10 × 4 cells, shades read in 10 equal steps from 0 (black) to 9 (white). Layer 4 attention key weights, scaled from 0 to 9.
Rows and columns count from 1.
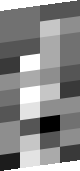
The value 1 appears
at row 10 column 1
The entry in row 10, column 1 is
1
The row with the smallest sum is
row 8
